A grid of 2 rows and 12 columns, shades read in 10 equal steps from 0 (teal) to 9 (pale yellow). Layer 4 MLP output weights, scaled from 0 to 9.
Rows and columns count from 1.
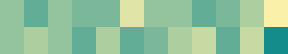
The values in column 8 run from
5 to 6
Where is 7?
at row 2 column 9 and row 2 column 11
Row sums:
61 55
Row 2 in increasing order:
0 3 3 3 4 5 5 6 6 6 7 7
